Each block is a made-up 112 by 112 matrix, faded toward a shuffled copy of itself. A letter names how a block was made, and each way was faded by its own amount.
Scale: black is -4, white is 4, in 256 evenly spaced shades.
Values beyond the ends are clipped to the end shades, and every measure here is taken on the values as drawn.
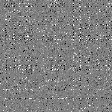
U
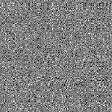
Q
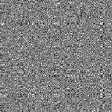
Q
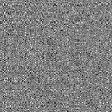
Q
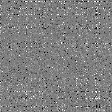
U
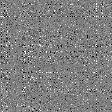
U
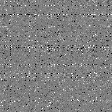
U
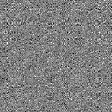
Q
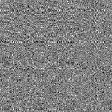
Q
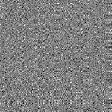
Q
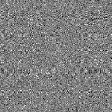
Q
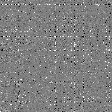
U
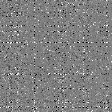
U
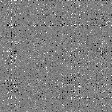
U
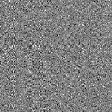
Q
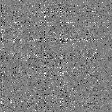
U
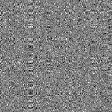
Q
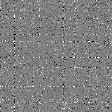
U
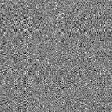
Q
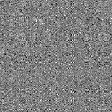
Q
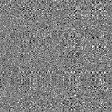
Q
